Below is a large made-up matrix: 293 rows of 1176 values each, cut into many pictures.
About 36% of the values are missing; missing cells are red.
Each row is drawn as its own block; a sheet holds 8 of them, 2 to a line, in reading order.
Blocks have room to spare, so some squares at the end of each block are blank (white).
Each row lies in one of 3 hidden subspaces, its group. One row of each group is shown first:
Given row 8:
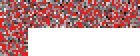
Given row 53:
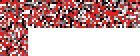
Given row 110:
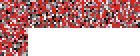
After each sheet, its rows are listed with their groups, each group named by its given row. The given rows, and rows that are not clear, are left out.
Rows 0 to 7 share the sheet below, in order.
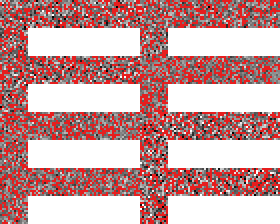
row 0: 110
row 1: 8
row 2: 8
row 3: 53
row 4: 53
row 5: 8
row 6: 8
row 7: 53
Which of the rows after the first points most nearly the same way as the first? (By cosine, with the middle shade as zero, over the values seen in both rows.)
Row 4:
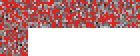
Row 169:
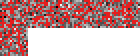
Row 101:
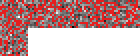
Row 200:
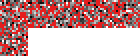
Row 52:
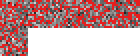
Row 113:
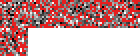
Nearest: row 200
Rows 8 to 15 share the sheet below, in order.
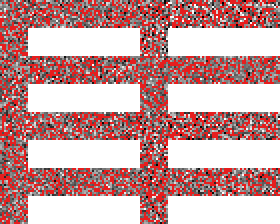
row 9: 53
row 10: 53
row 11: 110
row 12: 110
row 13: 8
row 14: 8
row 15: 110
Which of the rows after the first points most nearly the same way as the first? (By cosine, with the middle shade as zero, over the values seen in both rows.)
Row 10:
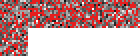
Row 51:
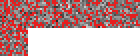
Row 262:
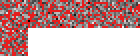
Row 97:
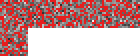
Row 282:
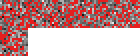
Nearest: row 282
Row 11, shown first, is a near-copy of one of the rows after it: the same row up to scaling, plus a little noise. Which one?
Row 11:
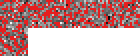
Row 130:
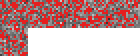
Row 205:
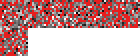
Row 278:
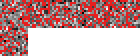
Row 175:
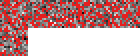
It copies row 130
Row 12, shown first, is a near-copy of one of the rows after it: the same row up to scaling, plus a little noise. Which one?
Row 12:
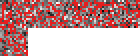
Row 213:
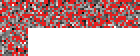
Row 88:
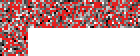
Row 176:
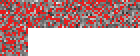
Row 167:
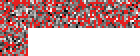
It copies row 176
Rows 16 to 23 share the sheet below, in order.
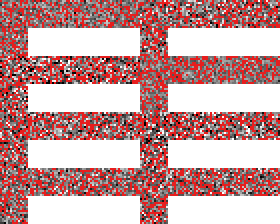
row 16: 110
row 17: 110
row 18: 8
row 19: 53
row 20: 110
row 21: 110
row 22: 53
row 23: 110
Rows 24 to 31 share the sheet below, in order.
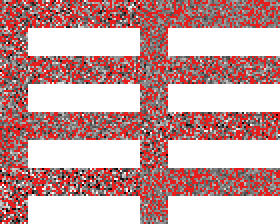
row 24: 8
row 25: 110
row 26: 8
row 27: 8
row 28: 53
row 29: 110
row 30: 53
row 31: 8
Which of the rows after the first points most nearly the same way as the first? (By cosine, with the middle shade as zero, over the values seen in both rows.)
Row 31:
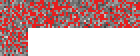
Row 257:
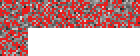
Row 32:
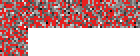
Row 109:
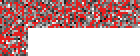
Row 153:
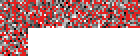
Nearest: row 153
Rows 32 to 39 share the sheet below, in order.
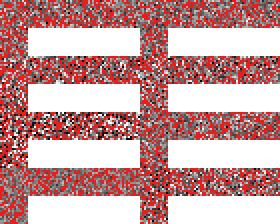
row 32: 8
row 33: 110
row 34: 110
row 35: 53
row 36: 8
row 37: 53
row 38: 8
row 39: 53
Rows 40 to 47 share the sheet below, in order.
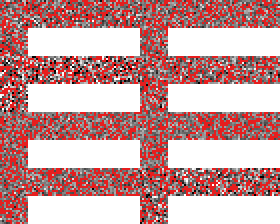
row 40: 8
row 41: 8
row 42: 53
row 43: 110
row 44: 8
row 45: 8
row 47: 110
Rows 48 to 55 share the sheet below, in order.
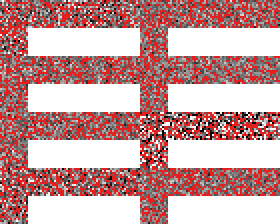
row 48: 53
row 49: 53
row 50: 8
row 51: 8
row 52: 110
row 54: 8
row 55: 8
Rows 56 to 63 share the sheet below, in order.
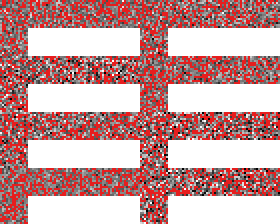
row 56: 110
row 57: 110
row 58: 53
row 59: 110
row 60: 110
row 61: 8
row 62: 53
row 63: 53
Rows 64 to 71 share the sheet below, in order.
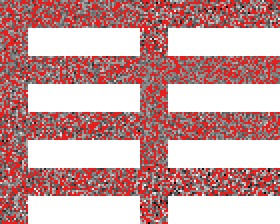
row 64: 53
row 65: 110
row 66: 53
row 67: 53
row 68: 110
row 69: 8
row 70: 8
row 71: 8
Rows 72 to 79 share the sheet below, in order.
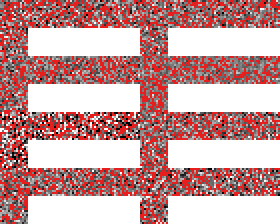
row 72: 8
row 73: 110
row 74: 110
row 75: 110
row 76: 53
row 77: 110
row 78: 8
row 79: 110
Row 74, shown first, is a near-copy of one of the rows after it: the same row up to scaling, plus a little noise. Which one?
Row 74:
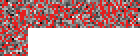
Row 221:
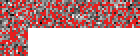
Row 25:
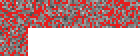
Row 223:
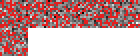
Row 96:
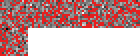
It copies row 221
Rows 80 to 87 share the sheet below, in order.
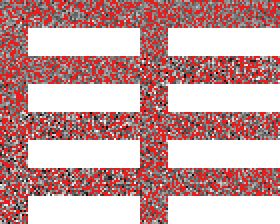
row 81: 8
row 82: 110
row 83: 53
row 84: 53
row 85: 53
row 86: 8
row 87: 110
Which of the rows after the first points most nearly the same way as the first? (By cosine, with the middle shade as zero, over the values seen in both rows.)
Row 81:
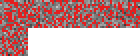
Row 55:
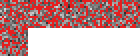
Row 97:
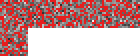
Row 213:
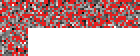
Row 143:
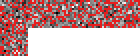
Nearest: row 55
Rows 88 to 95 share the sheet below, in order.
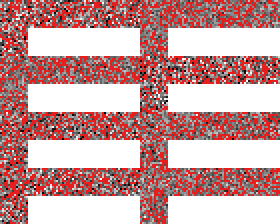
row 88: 110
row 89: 110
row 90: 53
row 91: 8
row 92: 110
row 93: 110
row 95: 53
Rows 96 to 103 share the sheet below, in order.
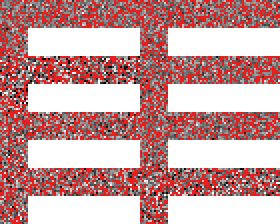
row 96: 110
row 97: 8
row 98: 8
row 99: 53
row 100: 8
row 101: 53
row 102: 110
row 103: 8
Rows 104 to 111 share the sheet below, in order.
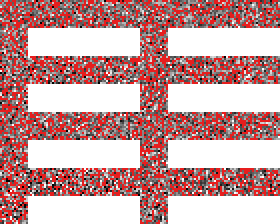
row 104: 110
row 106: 8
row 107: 110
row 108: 110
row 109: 53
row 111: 110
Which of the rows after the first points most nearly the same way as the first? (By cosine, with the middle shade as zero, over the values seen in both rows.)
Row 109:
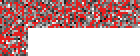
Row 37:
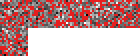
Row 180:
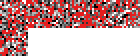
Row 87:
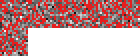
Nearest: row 180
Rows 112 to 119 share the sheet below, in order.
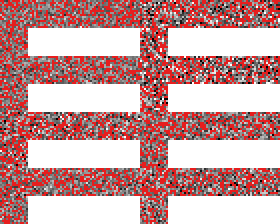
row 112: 110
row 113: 110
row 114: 8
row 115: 8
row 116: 8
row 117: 110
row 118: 8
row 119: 110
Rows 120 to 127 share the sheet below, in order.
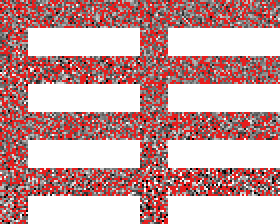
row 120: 53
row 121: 110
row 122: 8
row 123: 53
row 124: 53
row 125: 8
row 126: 8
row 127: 53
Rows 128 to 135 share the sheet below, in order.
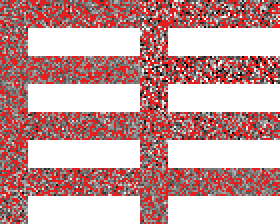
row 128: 8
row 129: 110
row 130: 110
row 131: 110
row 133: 8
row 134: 8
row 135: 110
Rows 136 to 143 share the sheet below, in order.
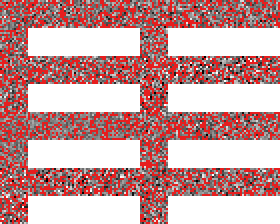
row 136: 8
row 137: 8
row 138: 53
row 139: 53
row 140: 8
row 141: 53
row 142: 110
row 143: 53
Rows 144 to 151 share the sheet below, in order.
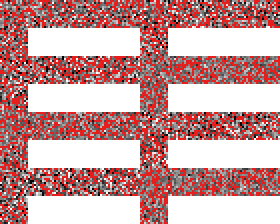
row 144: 8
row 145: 8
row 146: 110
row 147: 110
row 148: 53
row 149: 53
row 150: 8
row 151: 53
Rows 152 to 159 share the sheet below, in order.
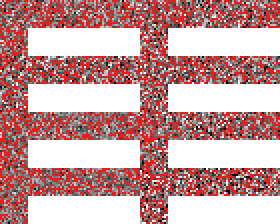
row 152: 110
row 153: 8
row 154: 110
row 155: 8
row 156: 110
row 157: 110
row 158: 8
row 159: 53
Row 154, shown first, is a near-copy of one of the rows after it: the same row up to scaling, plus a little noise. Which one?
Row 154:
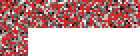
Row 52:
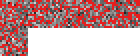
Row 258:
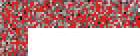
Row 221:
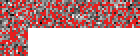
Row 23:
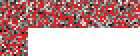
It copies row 23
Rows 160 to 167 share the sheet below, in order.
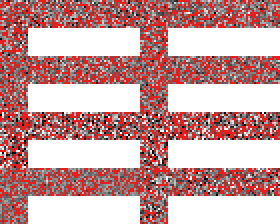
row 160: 8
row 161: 110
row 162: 53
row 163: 110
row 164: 53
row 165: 110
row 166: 110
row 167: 110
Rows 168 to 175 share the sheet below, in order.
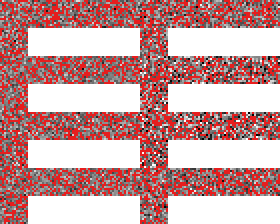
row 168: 53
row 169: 8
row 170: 110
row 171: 8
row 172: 53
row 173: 53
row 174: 110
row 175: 110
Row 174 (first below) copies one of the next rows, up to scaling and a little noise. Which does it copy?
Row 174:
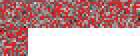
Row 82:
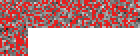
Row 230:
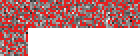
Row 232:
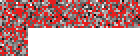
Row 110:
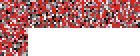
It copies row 82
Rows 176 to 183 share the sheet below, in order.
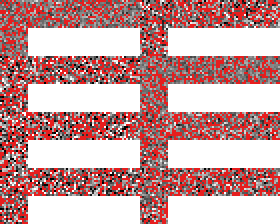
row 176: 110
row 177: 53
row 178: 110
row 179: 110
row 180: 53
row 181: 110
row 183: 53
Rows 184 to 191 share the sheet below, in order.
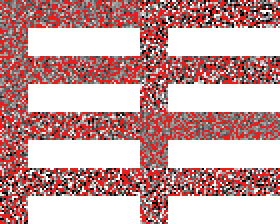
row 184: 8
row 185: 53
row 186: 110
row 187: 110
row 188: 53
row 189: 53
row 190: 110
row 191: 8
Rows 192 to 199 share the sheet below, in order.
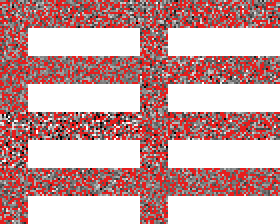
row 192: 110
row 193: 110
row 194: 53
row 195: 110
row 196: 53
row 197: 8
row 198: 53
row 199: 8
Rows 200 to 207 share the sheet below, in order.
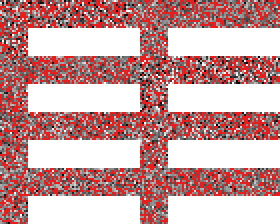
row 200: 53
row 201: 110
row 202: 8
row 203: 53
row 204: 110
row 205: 110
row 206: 8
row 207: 110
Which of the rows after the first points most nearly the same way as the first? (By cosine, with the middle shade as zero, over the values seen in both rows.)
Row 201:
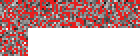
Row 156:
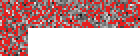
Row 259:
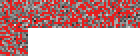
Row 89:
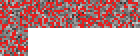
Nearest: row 89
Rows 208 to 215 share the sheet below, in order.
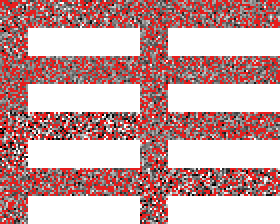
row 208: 110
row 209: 110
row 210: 8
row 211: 53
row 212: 8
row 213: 110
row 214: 53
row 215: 8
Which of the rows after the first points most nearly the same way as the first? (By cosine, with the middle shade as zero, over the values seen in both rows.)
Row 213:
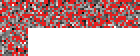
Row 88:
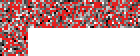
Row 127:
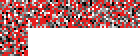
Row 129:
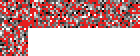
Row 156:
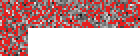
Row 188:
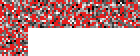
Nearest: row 129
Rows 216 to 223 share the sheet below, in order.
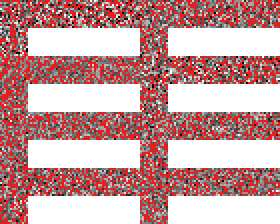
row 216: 53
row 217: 110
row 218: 53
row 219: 110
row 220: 53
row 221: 110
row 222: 8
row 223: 110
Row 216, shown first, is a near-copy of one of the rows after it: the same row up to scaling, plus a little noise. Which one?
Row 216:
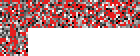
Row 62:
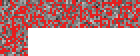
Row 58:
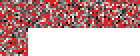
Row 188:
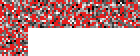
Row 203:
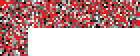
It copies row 58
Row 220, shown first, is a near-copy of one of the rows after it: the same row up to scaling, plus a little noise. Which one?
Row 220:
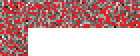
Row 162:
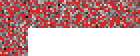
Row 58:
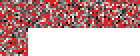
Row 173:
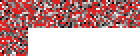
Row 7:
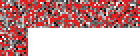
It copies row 7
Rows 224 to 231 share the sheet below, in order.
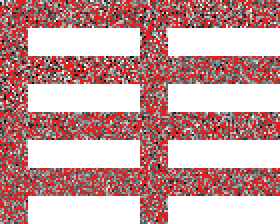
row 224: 53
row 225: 8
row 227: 110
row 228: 8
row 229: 53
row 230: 110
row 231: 8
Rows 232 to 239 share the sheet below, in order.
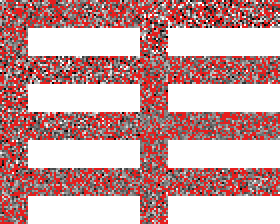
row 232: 110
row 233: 53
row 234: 8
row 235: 8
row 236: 110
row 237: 53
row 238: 110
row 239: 53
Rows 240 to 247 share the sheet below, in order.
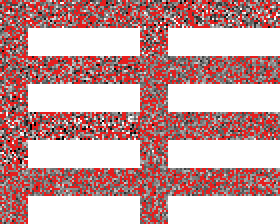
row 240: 110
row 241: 8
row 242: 53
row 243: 8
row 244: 110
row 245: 110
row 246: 53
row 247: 8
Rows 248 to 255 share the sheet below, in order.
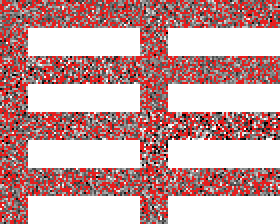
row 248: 53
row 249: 110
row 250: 8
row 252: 53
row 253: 8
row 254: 53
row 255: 110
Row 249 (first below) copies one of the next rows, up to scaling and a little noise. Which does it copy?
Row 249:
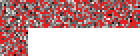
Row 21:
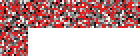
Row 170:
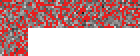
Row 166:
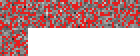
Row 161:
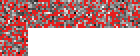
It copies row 21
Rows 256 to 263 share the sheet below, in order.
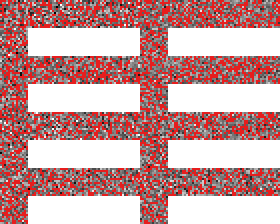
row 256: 8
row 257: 110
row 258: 110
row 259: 8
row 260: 110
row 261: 8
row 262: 53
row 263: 8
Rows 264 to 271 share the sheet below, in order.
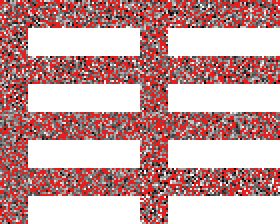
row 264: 8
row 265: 8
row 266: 53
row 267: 110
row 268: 8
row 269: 53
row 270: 8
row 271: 110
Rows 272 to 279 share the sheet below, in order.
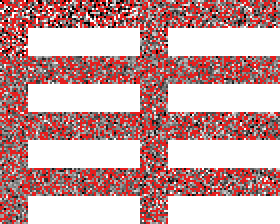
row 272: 53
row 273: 8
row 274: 8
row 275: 53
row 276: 53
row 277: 53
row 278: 110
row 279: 8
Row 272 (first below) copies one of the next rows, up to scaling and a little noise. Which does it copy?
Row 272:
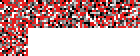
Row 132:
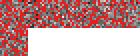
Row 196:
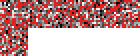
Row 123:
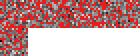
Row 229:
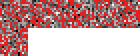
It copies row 196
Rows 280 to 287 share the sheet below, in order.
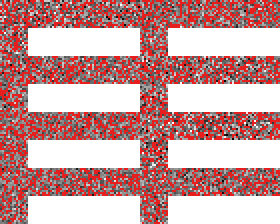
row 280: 8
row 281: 53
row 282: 53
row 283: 53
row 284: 53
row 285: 53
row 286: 53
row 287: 110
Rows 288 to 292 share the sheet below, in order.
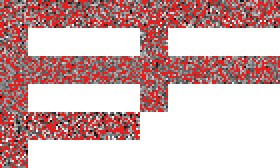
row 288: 8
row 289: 8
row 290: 53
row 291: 53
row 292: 110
